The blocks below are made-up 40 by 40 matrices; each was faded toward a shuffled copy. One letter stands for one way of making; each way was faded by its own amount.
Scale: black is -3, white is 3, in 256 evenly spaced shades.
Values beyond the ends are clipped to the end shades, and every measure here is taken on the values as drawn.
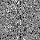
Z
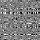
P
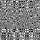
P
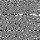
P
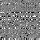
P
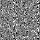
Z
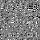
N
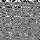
P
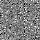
Z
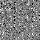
Z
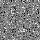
N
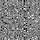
N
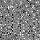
N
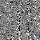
Z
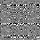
P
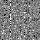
Z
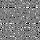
P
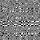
P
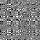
P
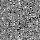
Z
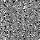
Z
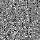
Z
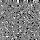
N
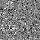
N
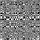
P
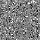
Z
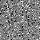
Z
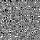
N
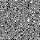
Z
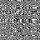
P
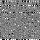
P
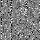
Z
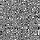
N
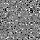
N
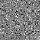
N
